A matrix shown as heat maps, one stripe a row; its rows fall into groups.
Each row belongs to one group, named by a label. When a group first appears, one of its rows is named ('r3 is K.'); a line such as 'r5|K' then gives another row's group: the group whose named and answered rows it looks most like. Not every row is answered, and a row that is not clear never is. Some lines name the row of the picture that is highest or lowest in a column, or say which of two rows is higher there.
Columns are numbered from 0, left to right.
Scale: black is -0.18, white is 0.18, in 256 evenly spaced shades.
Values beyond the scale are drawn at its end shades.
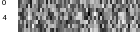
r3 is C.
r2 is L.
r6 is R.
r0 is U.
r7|U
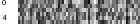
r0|C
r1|C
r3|L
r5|U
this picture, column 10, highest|1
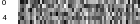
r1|C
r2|L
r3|U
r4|L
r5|U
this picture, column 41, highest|0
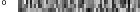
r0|R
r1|R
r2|C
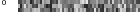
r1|C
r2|C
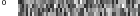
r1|C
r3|R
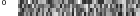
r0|C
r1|U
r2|L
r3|L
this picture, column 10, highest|0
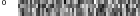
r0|R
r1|U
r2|L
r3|L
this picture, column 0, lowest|1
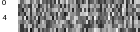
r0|L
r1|U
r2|L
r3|U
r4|R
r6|C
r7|R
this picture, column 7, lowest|6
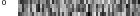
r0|R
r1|L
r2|L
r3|C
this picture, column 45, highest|0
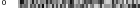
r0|C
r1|R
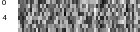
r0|U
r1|L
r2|U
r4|C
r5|C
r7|R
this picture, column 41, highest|3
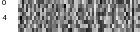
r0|L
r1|R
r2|R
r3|L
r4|R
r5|C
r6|U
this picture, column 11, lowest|6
